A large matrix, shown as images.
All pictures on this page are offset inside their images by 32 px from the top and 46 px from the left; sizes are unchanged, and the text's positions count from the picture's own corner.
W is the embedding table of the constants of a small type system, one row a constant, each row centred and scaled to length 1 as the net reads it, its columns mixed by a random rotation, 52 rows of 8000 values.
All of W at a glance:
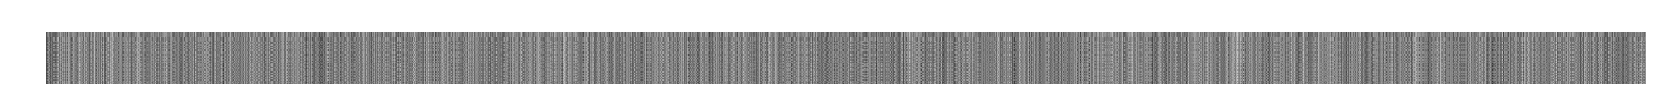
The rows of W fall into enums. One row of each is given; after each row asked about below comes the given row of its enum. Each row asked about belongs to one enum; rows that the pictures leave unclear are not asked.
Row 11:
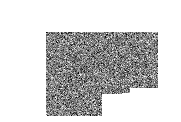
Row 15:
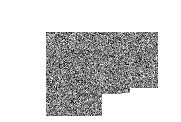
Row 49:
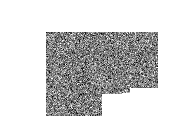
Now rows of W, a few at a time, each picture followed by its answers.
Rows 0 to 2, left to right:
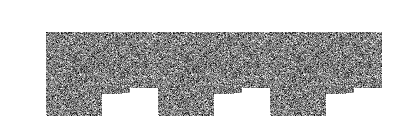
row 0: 11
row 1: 11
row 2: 11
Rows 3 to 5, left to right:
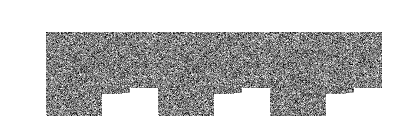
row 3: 11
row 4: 11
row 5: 15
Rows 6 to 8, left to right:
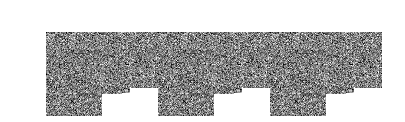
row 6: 15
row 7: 15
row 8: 15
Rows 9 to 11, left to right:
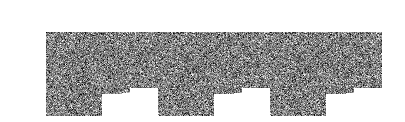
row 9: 49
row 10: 11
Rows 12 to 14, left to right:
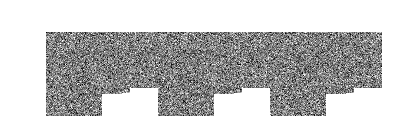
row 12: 49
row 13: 15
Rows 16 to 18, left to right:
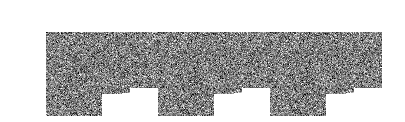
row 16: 11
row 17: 49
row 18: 49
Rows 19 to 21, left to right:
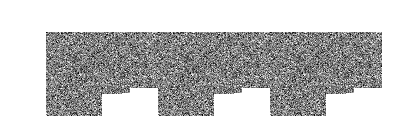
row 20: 11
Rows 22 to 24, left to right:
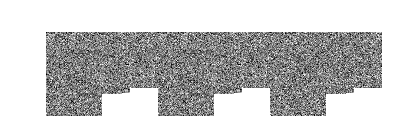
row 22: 15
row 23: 15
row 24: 11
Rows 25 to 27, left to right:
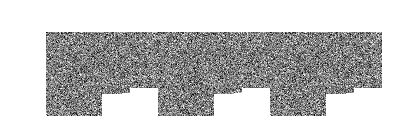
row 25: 11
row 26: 49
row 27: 11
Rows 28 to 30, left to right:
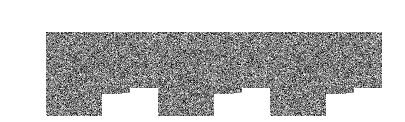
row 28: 11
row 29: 15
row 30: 11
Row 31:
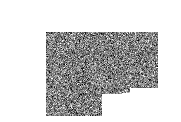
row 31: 49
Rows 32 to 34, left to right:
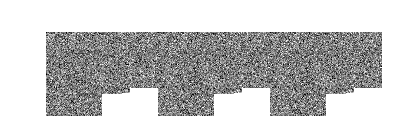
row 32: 15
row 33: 49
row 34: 49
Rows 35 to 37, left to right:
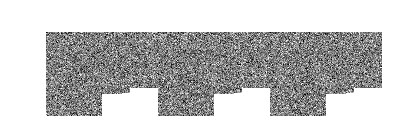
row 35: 11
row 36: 15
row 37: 49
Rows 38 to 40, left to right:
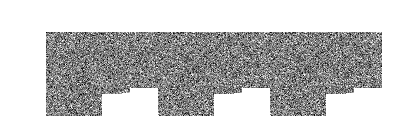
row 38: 49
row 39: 11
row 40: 11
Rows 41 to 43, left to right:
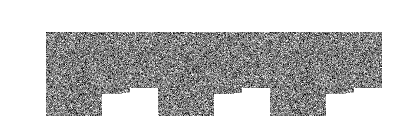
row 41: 49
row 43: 49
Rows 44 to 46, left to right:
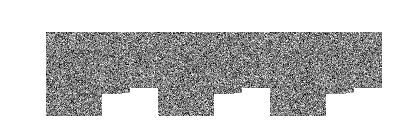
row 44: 15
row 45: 11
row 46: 49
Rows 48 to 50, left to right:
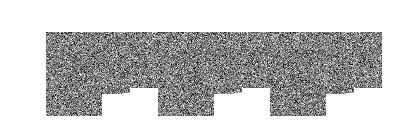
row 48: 11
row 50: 15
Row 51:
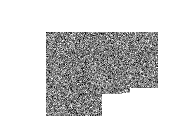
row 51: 49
